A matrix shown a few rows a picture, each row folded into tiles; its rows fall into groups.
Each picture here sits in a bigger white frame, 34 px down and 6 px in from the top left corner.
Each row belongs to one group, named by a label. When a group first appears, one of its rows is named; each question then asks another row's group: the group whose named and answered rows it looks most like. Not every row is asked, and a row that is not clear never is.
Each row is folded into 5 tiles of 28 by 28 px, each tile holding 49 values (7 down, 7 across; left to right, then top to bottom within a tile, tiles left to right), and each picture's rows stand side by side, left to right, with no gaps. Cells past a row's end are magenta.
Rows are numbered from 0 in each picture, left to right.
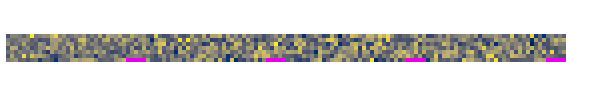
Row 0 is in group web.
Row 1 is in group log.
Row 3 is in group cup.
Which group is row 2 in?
log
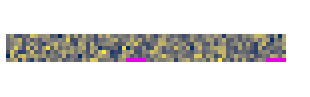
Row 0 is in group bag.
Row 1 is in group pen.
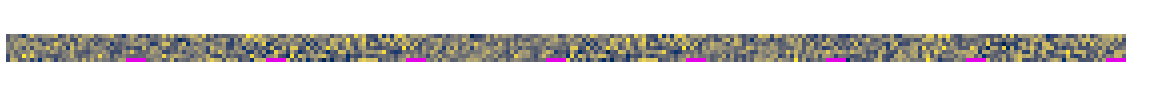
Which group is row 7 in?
web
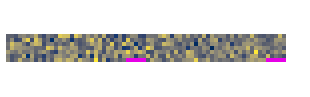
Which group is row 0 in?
log
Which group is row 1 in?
cup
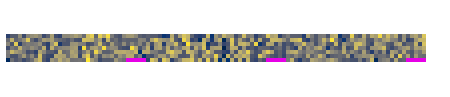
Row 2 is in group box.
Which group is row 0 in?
log
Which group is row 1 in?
bag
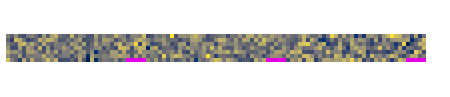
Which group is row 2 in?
pen
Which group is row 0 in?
box
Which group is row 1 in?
web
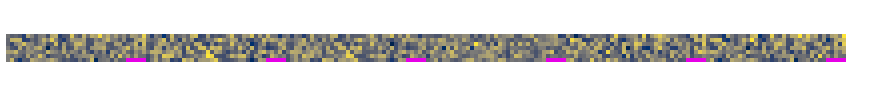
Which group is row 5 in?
box
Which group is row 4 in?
box
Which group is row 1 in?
pen
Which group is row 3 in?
bag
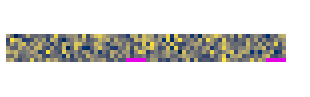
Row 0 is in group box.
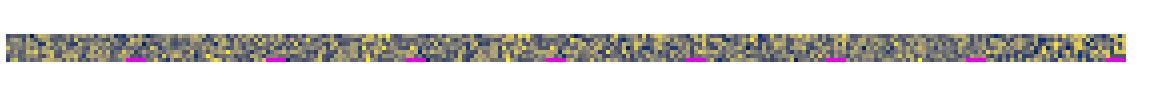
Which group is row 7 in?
box
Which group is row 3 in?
log
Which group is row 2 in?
log
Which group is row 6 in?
pen
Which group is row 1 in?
web
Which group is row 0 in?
bag
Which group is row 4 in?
box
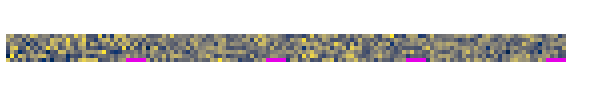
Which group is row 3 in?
bag
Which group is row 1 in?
web
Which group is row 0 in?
web
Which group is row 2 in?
bag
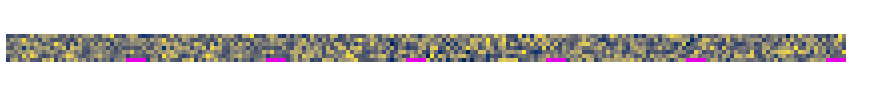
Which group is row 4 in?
pen
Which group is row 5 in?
cup
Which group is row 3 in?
web
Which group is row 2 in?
pen
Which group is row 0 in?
bag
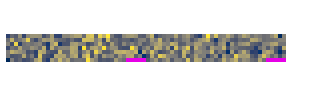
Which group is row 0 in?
log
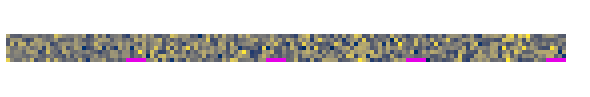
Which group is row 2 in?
cup
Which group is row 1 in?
bag
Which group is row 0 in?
box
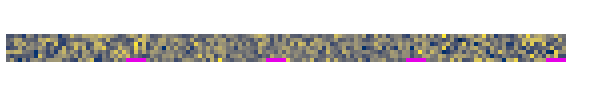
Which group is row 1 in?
pen
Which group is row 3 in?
web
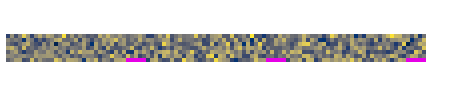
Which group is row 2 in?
pen
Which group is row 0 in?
web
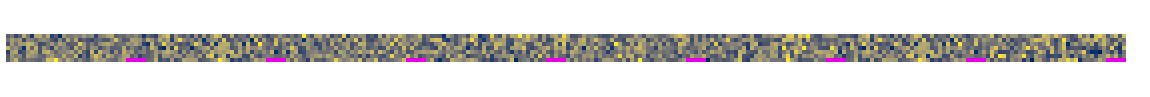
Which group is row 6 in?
cup
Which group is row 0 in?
bag
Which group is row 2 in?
web
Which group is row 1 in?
cup
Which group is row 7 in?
web
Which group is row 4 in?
pen
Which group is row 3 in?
box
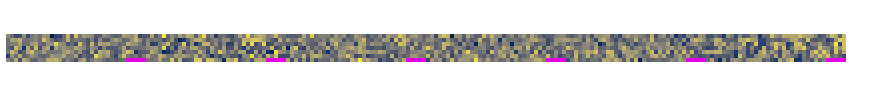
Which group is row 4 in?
cup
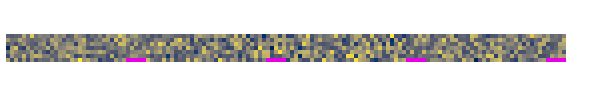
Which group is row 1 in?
box
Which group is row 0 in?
web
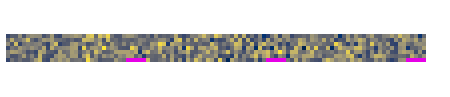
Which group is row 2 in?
pen
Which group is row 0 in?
log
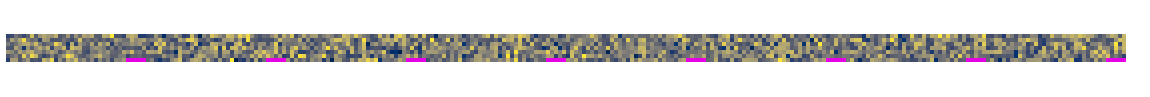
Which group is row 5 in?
cup
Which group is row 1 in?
log
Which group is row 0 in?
bag
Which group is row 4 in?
pen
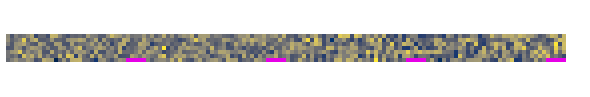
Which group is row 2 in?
log
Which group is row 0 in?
pen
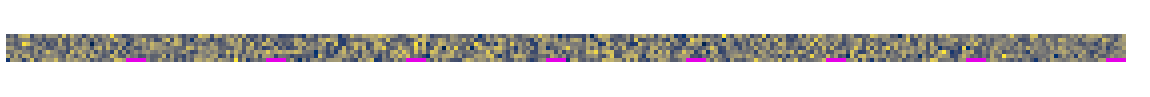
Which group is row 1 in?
log
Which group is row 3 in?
pen
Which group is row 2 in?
box
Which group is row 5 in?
web
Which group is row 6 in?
bag
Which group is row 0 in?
cup
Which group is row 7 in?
pen
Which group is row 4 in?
bag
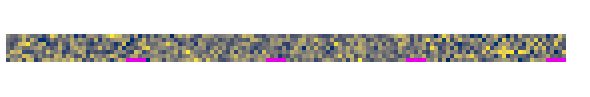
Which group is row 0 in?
pen
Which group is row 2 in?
pen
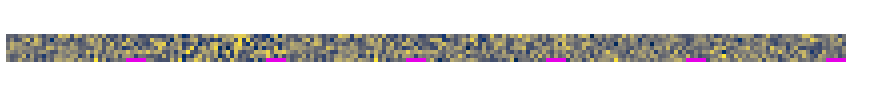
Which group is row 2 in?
log
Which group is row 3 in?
box
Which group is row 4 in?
cup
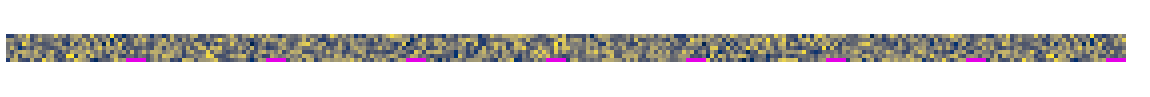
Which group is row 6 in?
pen
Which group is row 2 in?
pen
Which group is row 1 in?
pen
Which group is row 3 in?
box
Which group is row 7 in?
cup
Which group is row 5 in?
web
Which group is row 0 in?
cup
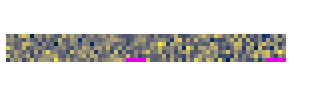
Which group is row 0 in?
cup
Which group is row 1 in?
log
